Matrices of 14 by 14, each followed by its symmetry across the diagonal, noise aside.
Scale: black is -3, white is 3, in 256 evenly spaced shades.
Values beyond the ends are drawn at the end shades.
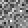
symmetric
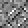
symmetric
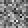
antisymmetric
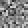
symmetric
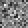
symmetric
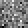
neither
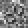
symmetric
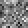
antisymmetric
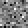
neither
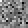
neither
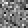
neither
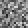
antisymmetric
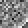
symmetric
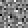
antisymmetric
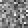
neither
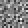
antisymmetric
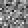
neither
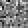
antisymmetric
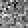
antisymmetric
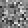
antisymmetric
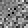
symmetric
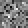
symmetric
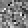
antisymmetric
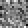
antisymmetric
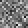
symmetric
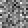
neither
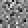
neither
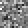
neither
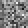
neither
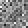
symmetric
